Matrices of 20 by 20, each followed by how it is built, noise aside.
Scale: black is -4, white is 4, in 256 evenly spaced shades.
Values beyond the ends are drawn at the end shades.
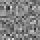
low rank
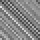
Toeplitz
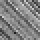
Toeplitz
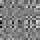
low rank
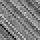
Toeplitz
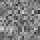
low rank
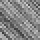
Toeplitz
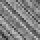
Toeplitz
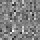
low rank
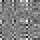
low rank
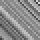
Toeplitz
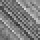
Toeplitz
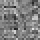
low rank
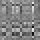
low rank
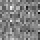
low rank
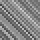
Toeplitz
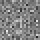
low rank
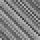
Toeplitz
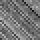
Toeplitz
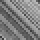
Toeplitz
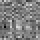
low rank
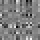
low rank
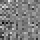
low rank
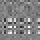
low rank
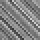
Toeplitz
